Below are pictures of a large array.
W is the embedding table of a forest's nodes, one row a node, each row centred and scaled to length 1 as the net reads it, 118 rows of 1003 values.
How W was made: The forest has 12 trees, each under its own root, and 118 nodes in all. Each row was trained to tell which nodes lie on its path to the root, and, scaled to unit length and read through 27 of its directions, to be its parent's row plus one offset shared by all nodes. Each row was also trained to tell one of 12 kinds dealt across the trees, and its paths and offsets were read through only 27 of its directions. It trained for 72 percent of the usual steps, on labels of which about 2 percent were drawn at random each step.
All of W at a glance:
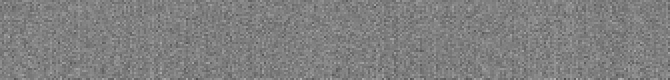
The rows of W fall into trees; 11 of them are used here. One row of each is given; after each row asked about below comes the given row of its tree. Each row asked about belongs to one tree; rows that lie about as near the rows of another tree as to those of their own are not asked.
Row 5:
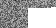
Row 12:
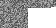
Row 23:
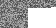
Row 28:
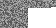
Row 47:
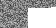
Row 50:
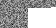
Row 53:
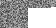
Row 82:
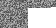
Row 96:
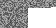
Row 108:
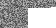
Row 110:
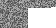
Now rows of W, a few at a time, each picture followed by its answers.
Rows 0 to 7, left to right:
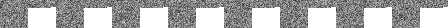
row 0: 50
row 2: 5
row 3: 53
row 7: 28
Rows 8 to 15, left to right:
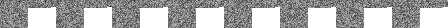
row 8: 5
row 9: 5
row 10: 12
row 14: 5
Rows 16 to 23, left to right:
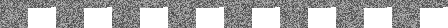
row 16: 12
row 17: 12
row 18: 96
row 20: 108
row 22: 5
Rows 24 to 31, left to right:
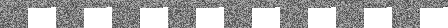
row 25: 50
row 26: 53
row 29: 110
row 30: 5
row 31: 28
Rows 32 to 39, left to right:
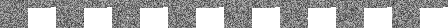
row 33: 28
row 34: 53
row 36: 53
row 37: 5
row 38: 5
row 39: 50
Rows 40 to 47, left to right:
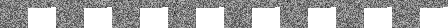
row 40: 82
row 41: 28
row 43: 53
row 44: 96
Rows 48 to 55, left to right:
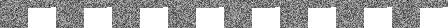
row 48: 50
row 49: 50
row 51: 53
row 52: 12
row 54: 50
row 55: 5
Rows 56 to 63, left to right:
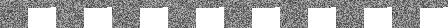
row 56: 53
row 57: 28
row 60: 53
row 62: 110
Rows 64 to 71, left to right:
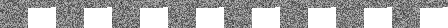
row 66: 5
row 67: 108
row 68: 12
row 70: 23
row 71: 5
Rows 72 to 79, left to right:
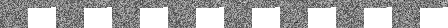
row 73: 28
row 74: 12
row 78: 96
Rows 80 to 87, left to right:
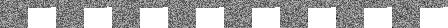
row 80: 53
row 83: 28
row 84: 50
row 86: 12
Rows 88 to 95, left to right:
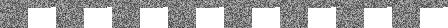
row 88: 23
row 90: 23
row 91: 110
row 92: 50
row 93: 50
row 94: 50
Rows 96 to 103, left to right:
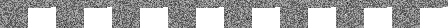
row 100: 28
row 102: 12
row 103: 12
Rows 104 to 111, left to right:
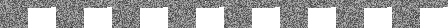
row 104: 12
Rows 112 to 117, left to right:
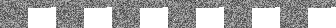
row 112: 53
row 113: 53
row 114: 28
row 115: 12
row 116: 110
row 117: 50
